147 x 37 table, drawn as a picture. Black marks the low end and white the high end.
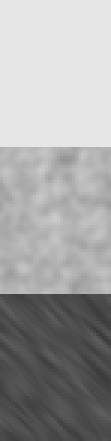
The table splits into 3 rows of 1 panel. Panel 1,1: very high, flat. Panel 2,1: high, blotchy, faint in contrast. Panel 3,1: low, slanting down to the right, faint in contrast.
